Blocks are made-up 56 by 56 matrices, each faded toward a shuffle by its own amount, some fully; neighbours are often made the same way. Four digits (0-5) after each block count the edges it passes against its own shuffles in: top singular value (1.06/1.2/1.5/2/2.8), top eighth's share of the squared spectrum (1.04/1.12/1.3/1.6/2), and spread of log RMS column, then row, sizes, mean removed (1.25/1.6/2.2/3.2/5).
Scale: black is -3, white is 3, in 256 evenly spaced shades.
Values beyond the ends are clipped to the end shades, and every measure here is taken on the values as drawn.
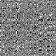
4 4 2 2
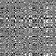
4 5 3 3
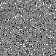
2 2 0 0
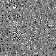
3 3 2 1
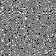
3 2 1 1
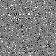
3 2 0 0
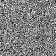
1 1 0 0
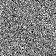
1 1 0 0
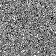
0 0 0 0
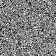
0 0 0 0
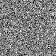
2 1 0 0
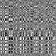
5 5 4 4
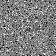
2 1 0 0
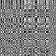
5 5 4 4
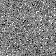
0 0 0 0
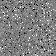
1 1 0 0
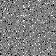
3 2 1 0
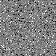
2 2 0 1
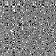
4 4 2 2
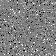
1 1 0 0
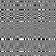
5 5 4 4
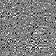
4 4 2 2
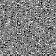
3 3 1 1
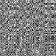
4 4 3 2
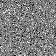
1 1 0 0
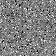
2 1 0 0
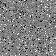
1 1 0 0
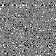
3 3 1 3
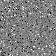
0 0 0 0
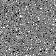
0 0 1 0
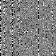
2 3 3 0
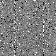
2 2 2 0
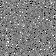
0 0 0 0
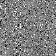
1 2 2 0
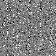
1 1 2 0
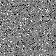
0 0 0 0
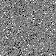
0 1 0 0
